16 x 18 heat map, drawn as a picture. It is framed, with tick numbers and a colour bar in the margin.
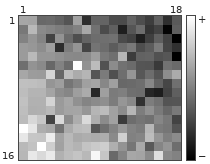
Ninth with the lowest average: top right. Odd rows or columns: none. Ninth with the highest average: bottom left. Histogram: bell-shaped. Slope: up to the bottom left. Stripes: none. Average level on the scale: 50%.
